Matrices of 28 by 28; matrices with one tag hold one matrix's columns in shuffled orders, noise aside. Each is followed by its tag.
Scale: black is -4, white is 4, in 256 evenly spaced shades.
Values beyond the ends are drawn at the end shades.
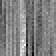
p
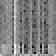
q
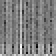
q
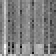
q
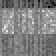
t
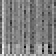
q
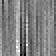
p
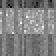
t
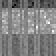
t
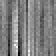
p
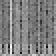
q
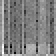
q
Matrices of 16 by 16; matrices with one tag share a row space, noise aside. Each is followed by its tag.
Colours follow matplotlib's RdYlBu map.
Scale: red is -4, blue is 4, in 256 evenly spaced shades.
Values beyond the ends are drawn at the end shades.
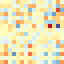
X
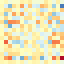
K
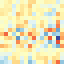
X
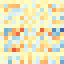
K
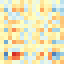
K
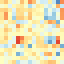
X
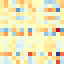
X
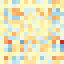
K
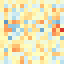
K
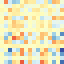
K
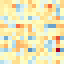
X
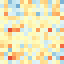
K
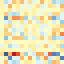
K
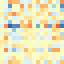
K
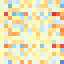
K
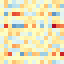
K
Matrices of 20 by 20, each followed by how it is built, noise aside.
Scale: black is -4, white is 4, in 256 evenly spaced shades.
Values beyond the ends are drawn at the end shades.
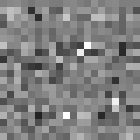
uneven rows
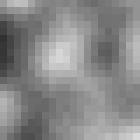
smooth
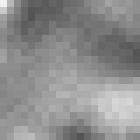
smooth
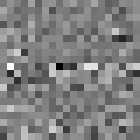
uneven rows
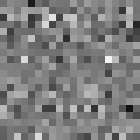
uneven rows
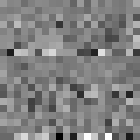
uneven rows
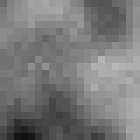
smooth
